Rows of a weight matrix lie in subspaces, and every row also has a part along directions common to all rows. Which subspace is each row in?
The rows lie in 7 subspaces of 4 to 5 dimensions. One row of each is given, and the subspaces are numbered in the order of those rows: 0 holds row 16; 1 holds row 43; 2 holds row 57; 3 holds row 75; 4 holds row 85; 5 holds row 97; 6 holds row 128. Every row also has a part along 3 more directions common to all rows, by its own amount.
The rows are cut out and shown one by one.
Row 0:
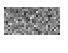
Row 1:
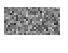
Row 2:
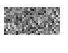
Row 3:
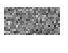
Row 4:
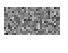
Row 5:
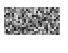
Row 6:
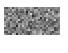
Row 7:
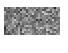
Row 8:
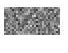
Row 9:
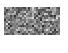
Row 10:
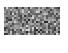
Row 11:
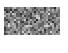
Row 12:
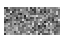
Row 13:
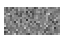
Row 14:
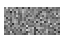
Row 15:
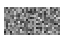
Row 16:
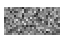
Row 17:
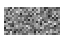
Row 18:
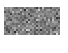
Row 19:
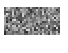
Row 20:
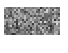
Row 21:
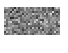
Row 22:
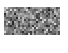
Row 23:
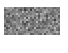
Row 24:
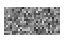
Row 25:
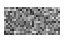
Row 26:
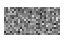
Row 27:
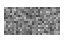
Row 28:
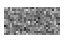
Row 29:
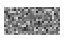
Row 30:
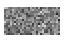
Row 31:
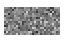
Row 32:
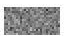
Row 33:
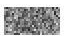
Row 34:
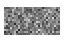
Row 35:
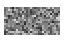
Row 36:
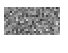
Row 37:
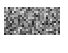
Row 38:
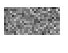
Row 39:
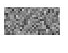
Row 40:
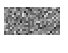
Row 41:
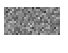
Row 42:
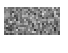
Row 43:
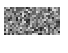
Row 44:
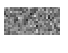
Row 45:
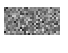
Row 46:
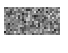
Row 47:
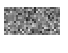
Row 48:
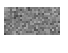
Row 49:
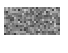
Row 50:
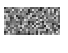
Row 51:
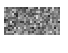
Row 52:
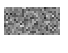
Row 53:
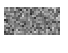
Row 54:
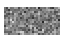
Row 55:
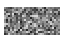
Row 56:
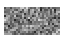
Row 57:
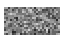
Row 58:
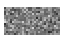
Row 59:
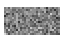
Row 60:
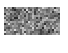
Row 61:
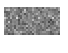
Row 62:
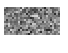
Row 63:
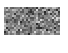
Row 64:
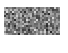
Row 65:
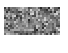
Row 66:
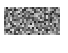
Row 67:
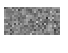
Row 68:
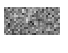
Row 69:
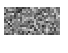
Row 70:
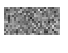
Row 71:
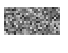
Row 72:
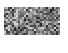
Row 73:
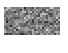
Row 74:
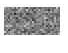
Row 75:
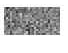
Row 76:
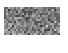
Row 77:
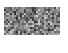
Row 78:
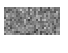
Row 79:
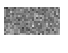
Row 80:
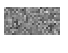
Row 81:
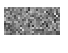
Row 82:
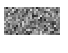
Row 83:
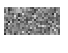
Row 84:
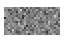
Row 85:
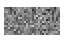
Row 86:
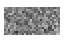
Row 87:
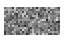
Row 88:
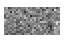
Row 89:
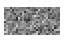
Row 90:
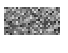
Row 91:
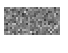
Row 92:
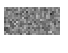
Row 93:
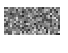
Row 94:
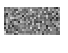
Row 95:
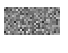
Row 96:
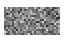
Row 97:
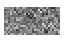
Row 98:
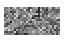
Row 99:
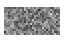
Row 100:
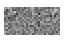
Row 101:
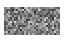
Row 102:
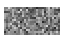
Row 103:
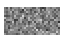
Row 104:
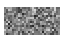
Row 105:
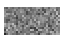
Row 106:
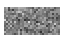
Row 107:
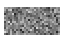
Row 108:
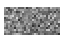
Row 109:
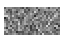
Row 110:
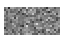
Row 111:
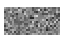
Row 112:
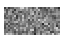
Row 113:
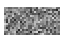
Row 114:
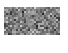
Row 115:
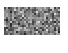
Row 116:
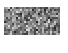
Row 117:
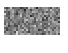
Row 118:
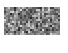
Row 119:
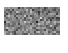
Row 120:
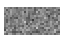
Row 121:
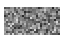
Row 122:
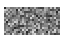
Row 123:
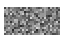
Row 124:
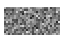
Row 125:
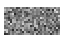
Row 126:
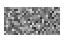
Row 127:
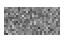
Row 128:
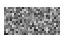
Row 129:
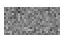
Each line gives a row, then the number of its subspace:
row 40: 1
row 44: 0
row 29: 4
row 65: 0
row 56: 0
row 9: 4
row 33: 5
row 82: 6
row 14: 3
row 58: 3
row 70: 5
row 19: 3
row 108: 0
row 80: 5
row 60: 3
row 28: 4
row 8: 0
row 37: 4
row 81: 5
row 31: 6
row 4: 6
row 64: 1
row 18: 3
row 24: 1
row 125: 4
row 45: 2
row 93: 2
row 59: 5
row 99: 6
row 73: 6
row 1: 5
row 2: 5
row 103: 0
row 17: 3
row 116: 3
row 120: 2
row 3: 0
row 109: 0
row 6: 6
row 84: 0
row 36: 5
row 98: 3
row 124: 2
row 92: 6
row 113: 1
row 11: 1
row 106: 4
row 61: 0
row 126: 6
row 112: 0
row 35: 0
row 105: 5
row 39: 0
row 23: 6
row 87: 2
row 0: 2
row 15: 4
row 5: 3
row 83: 4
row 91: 1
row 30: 5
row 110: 1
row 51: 3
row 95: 2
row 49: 4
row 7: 1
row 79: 5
